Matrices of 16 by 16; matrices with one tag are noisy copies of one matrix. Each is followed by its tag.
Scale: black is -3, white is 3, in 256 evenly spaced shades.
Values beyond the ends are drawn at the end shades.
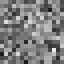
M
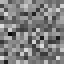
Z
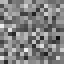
Z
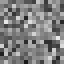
M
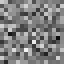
Z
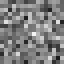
M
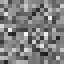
Z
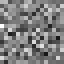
Z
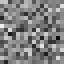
Z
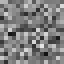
Z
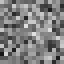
M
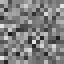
Z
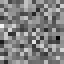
Z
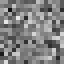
M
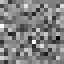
Z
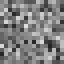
M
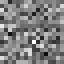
Z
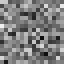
Z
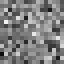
M
